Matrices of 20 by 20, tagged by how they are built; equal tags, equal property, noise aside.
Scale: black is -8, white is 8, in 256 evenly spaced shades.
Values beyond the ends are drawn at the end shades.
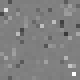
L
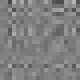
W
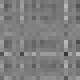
W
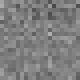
W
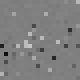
L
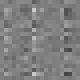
W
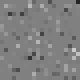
L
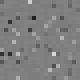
L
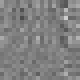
W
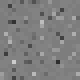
L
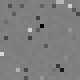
L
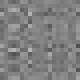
W
